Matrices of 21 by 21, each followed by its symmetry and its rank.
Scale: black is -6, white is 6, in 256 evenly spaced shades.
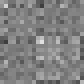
symmetric, rank three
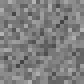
symmetric, full rank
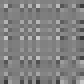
symmetric, rank one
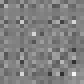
symmetric, rank three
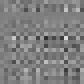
neither, rank two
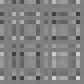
symmetric, rank one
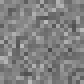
symmetric, full rank
